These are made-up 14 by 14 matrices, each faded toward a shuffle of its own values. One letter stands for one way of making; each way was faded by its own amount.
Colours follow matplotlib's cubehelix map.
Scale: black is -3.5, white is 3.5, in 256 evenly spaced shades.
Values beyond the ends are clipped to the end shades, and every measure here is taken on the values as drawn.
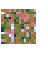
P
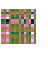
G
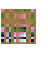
G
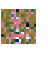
P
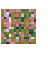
P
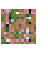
P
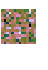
P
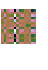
G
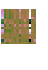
G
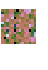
P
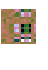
G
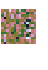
P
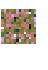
P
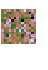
P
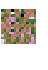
P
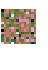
P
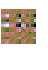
G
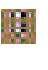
G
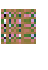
G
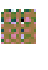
G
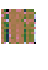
G
